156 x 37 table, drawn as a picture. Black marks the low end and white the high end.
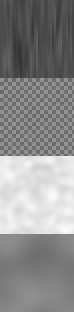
It is made of 4 by 1 panels. Panel 1,1: low, streaked downward, faint in contrast. Panel 2,1: middling, checkered. Panel 3,1: very high, blotchy, faint in contrast. Panel 4,1: middling, smooth, faint in contrast.
